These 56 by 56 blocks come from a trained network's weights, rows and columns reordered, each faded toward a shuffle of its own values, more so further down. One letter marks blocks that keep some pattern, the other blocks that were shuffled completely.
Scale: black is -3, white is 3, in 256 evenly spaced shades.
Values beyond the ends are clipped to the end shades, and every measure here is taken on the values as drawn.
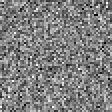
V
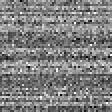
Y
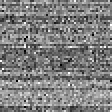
Y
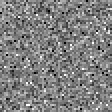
V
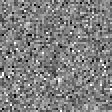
V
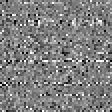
Y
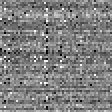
Y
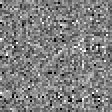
Y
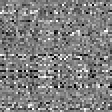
Y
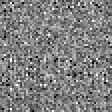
Y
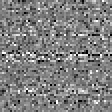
Y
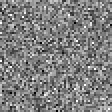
V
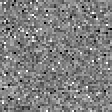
V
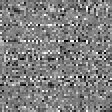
Y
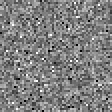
V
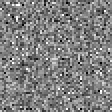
Y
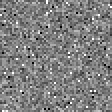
V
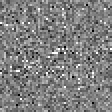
Y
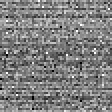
Y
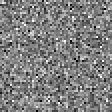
V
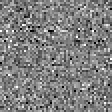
Y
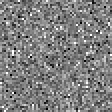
V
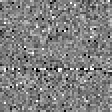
Y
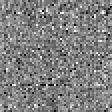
Y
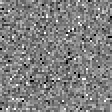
V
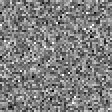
V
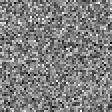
V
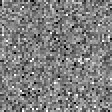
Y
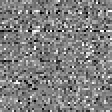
Y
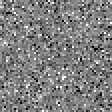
V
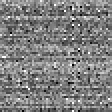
Y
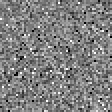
V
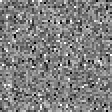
Y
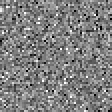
V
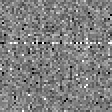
Y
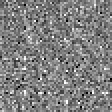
Y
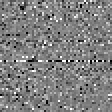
Y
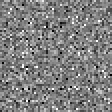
Y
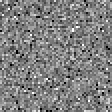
V
